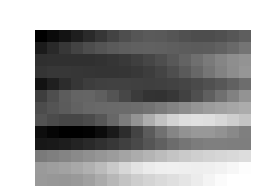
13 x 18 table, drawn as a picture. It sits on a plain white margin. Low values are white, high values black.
The grain runs across in streaks. The ninth with the highest average is the top left. The ninth with the lowest average is the bottom right. Values rise toward the top left.
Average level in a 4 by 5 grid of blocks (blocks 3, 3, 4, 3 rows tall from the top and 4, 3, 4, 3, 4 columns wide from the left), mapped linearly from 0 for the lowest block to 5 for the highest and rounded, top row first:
54443 | 44443 | 54322 | 22100
